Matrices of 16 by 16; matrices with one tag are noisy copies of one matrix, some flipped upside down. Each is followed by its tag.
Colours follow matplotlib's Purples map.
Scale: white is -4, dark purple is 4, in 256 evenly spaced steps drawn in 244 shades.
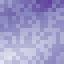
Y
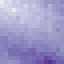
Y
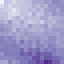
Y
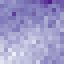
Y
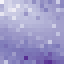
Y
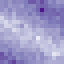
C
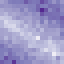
C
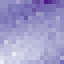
Y
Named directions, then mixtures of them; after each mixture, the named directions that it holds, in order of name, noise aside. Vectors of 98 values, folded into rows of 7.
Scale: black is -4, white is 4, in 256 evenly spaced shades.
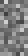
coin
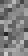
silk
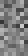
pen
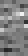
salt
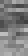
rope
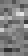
salt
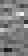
salt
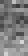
rope, silk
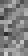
silk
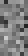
coin, pen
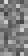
coin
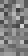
coin, pen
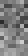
pen, rope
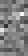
pen, salt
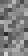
silk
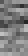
rope, salt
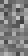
coin, pen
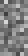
coin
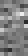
salt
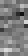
salt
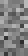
pen, silk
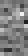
salt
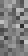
pen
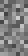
coin, pen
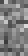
coin, salt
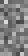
coin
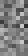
pen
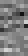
salt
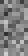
coin, silk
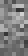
pen, rope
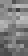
rope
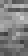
rope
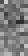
coin, rope
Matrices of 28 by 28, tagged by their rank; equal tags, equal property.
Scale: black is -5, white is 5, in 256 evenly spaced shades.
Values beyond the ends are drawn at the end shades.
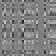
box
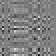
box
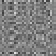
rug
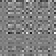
box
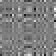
box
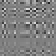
box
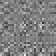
rug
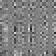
rug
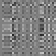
box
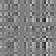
box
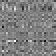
rug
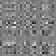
rug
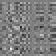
rug
